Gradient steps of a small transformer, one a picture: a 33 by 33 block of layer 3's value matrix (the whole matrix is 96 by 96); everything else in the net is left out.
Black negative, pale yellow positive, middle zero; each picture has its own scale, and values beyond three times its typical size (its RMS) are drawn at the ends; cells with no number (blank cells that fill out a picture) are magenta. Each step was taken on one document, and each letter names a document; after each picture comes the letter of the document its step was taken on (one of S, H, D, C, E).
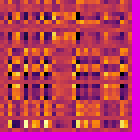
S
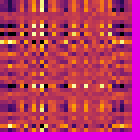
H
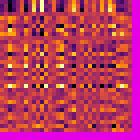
H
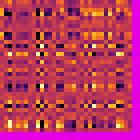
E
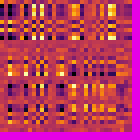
H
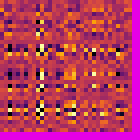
E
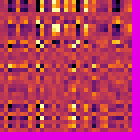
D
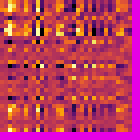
E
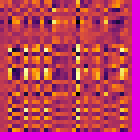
S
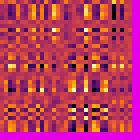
D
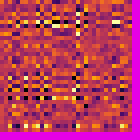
S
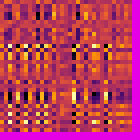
S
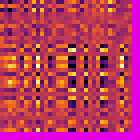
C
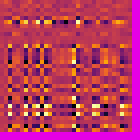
S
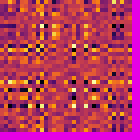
D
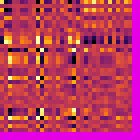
E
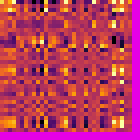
H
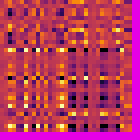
C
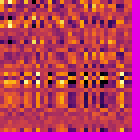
H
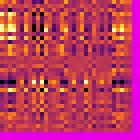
H
